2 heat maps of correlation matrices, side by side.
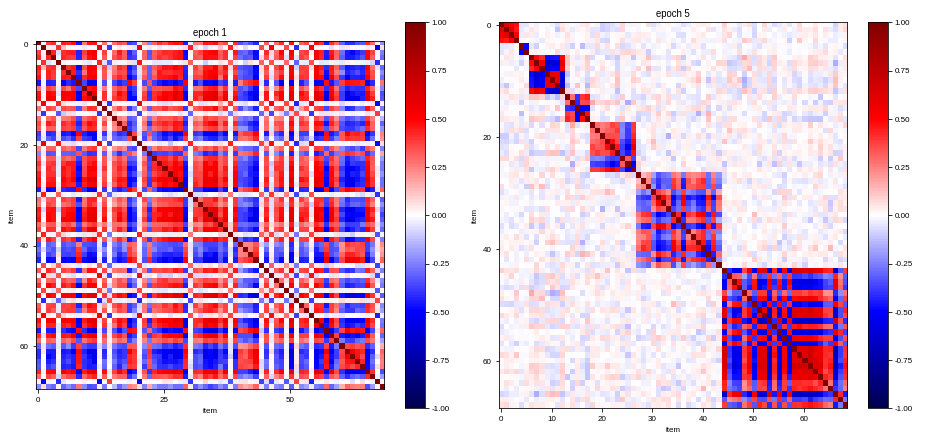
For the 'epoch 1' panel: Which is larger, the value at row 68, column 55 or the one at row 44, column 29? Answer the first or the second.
the second
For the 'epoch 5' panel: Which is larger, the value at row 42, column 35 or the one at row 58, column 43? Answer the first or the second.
the first
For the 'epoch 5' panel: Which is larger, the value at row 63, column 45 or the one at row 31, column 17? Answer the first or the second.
the second
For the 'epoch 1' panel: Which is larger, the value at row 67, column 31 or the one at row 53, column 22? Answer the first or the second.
the first
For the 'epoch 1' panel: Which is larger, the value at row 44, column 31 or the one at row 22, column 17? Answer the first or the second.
the first
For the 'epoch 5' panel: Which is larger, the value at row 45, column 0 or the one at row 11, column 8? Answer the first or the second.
the first
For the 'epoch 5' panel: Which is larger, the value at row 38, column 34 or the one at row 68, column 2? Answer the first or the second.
the first
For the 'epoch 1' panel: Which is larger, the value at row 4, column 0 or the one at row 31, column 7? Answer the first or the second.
the second
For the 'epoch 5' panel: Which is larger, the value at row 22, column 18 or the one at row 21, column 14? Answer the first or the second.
the first
